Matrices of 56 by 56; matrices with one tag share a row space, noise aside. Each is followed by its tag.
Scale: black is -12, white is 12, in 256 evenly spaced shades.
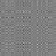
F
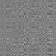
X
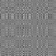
F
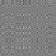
F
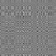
F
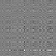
X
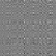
X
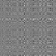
X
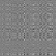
X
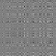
X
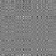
F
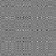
F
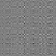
X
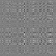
X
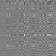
X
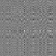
X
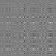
X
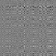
X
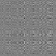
X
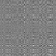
X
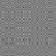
F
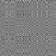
F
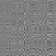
X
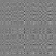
X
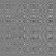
X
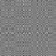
F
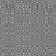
F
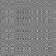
F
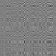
X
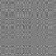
F
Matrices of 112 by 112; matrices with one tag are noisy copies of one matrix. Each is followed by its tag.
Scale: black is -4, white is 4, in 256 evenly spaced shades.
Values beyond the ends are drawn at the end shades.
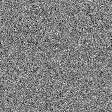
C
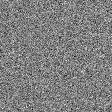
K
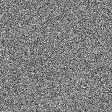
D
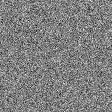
C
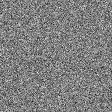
D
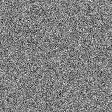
C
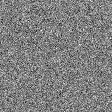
C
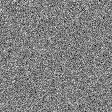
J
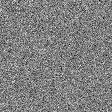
J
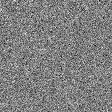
J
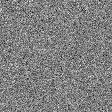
J
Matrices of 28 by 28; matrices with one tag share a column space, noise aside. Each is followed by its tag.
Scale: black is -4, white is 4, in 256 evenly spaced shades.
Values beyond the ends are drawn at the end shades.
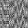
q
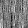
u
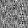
q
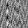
q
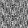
q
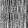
u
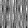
u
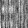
u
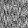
q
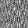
q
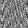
q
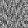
q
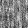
u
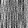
u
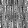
u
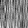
u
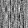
u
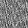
q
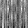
u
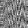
q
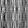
u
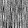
u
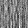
u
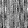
u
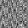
q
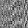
q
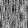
u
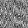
q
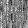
u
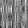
u
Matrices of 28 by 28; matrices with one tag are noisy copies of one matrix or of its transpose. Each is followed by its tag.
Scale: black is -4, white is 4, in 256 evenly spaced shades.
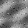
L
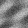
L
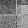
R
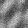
L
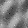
L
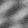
L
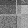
R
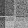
R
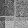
R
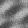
L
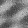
L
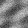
L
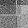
R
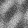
L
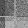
R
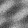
L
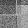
R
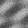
L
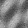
L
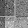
R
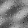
L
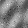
L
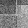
R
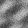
L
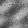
L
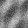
L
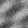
L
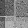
R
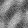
L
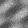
L
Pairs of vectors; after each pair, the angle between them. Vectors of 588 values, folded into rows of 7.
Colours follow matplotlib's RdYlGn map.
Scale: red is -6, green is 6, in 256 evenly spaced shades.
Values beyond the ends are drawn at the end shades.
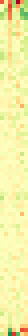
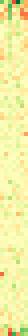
nearly opposite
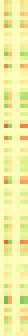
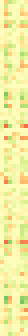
nearly parallel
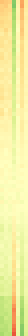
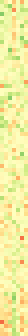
partly opposed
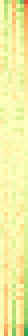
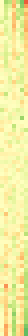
nearly parallel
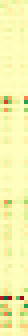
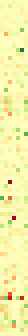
partly aligned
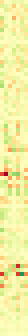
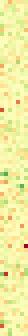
partly opposed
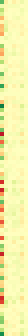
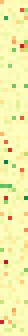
orthogonal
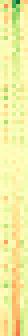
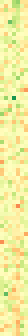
partly aligned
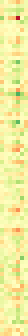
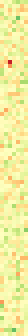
partly opposed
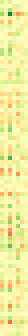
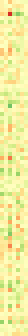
nearly opposite
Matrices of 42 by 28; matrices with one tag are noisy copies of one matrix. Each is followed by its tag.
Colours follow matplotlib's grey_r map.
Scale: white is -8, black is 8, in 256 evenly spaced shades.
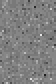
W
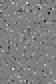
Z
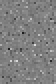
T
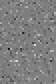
T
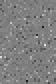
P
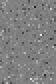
W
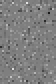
Z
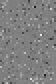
W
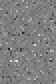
T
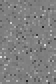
P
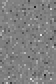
W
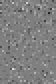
Z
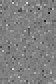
Z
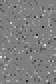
P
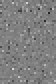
Z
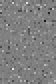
Z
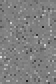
P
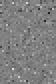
Z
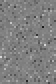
P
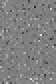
W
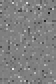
Z
